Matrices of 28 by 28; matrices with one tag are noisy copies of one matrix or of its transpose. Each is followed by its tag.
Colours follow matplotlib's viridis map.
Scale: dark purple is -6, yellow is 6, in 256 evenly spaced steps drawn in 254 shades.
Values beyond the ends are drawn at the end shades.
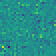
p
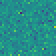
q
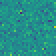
q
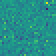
p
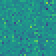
p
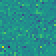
p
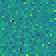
q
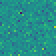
q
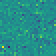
p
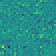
p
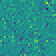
p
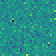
q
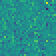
p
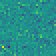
p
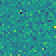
q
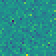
q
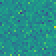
q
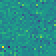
p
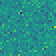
q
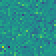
p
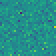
q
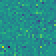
p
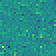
p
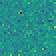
q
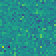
p
